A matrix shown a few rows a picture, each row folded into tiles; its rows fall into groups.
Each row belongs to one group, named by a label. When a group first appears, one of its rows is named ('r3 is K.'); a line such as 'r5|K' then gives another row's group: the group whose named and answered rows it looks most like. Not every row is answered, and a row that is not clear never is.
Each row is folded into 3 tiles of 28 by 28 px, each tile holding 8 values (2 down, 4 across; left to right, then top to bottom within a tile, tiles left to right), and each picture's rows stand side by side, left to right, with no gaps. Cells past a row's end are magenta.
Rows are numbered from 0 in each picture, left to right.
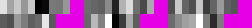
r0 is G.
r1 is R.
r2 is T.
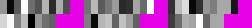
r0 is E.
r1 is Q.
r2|T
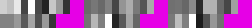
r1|R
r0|G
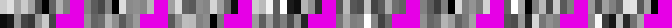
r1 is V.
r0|G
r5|V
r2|T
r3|G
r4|T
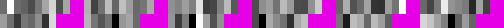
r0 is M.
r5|E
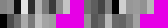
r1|V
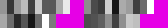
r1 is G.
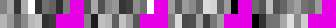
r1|Q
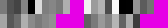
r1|G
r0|V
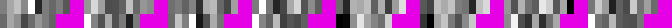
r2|R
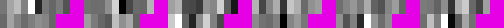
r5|R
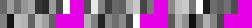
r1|M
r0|Q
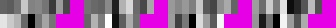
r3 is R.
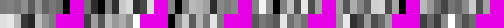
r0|E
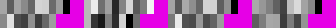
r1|M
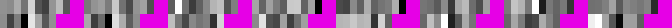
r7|E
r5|R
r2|M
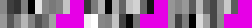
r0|V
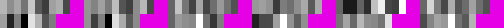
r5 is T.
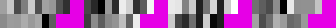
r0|T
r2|M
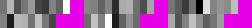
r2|V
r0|Q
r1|R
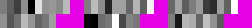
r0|V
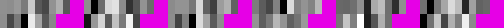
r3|V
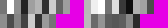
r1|G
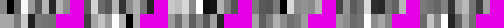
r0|E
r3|V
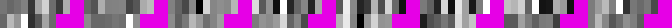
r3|G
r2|V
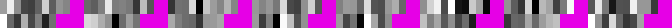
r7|M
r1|E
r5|G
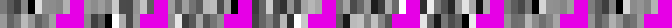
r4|Q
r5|M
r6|V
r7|V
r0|V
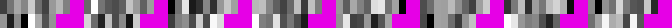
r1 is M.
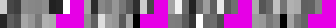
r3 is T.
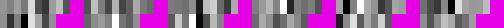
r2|R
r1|T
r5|V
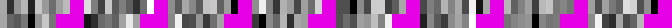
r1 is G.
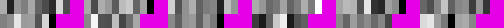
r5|E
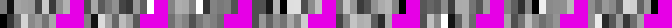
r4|T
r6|V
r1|Q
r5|R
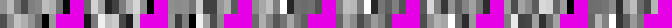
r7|R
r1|T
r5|T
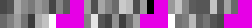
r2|M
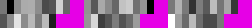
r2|M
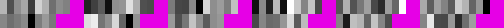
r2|V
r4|Q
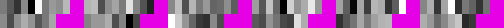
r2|E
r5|T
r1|T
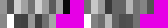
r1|M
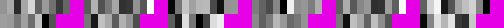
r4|Q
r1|Q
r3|V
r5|T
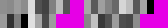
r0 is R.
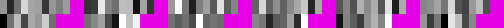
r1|E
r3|M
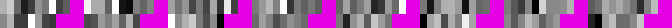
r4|Q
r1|G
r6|V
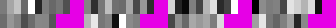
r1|E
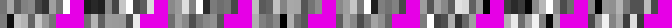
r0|Q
